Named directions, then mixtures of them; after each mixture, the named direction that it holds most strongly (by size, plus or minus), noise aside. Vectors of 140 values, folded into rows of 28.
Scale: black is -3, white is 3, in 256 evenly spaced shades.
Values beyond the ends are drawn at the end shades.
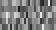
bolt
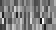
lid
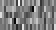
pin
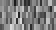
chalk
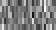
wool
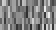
wool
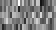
bolt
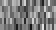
bolt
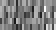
pin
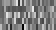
pin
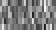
wool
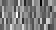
chalk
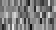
bolt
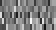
lid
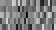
bolt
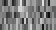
bolt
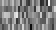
bolt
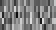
lid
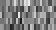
chalk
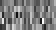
lid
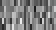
lid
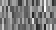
wool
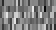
pin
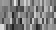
chalk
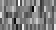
pin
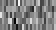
pin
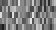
wool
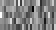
pin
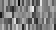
pin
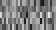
bolt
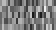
wool
